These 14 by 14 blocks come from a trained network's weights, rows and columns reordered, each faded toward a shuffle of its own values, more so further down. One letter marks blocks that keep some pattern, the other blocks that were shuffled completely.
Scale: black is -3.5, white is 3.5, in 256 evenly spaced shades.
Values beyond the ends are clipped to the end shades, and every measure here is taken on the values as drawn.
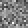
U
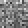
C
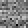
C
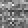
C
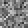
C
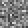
U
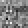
C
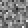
U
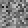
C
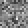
U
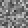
U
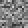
C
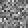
U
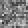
C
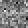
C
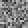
U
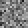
U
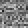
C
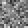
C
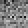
C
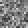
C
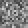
U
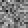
U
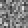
U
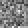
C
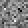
U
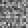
C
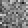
U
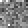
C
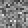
U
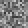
U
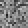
U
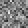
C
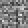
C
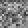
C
